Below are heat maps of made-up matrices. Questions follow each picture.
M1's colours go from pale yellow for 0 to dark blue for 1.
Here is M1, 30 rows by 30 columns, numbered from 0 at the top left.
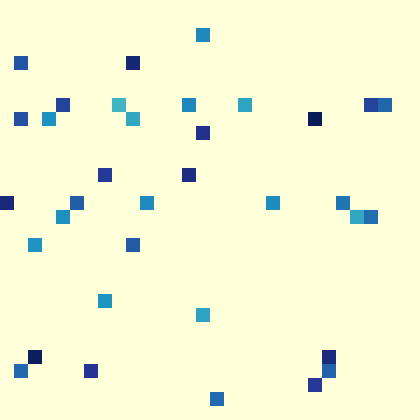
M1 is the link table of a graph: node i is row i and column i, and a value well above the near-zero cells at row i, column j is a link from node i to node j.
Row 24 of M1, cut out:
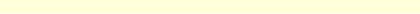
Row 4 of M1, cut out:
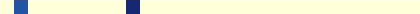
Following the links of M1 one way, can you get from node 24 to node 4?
no
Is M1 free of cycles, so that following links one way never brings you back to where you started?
yes
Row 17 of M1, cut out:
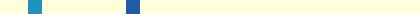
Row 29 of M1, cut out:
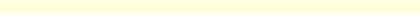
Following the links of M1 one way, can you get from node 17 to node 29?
no
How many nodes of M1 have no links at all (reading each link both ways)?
5
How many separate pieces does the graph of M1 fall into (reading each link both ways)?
6
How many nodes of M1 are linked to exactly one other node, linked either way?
9
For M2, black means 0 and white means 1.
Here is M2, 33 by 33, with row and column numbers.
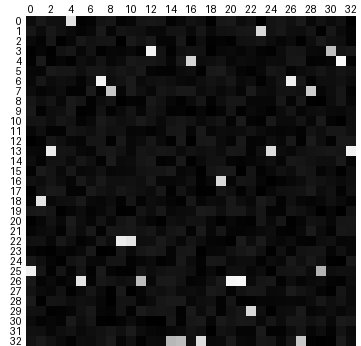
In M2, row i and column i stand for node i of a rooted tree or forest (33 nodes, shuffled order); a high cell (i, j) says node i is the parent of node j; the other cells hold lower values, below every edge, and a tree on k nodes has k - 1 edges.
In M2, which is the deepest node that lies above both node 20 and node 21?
26
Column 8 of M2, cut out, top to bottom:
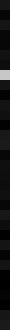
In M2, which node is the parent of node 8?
7
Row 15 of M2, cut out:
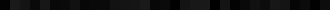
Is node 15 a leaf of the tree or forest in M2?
yes
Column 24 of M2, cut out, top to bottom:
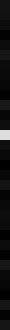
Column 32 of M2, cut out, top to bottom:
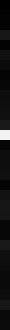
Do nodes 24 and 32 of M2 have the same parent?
yes
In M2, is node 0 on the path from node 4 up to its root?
yes
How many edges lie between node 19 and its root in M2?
4
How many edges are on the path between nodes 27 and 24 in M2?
3
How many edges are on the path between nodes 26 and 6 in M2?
1
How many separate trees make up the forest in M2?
5
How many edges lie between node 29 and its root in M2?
1
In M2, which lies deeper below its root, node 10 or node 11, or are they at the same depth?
node 10
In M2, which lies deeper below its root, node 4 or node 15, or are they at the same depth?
the same depth
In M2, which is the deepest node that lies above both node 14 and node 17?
32
